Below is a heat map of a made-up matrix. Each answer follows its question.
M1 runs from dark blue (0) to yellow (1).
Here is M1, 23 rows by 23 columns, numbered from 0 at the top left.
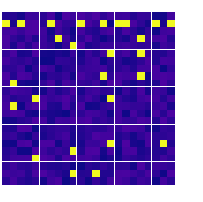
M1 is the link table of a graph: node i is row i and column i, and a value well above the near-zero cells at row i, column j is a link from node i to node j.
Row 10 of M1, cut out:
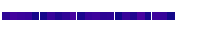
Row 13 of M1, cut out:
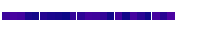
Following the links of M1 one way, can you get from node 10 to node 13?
no
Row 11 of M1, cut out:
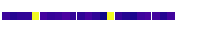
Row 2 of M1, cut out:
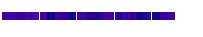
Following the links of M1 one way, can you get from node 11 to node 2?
yes
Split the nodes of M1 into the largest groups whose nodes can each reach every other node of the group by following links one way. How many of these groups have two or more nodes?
0
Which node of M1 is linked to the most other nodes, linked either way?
node 1
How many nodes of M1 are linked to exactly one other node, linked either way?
10
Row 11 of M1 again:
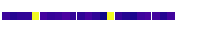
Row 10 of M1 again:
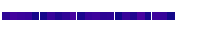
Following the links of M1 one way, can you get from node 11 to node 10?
yes
